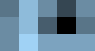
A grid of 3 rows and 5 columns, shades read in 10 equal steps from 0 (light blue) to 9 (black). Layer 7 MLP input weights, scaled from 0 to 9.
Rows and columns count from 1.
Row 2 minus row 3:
0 1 3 7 2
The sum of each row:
17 22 9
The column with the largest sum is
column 4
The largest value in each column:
4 1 5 9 4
